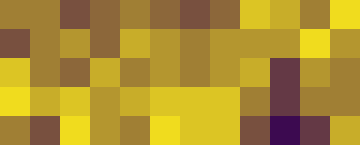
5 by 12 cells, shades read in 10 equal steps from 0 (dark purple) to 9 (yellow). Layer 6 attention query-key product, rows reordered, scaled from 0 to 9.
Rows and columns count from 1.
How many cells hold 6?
11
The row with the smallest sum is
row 1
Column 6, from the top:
4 6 6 8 9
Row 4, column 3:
8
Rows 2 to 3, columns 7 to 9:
5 6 6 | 5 6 7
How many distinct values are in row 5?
8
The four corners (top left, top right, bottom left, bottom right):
5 9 5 7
